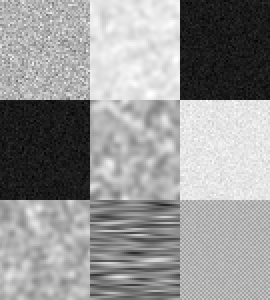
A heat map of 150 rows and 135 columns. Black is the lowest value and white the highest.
The table splits into 3 rows of 3 panels. Panel 1,1: high, fine-grained. Panel 1,2: very high, blotchy, faint in contrast. Panel 1,3: very low, fine-grained, faint in contrast. Panel 2,1: very low, fine-grained, faint in contrast. Panel 2,2: high, blotchy. Panel 2,3: very high, fine-grained, faint in contrast. Panel 3,1: high, blotchy. Panel 3,2: middling, streaked across, strong in contrast. Panel 3,3: high, checkered.
